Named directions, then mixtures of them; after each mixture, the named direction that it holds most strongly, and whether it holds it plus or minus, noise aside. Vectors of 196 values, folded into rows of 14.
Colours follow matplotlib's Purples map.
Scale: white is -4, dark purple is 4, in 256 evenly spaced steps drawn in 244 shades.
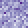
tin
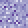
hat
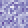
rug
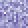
tin, minus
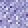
hat, plus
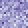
tin, plus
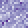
tin, plus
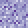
hat, plus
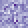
rug, plus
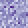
rug, minus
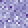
hat, plus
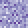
hat, plus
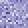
hat, minus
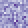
tin, minus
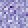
rug, minus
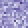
tin, plus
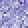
tin, plus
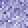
tin, plus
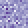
hat, minus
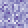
hat, minus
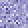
hat, minus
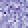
tin, plus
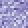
tin, plus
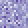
hat, minus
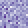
hat, minus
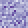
hat, plus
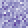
tin, minus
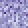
tin, plus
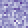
tin, plus
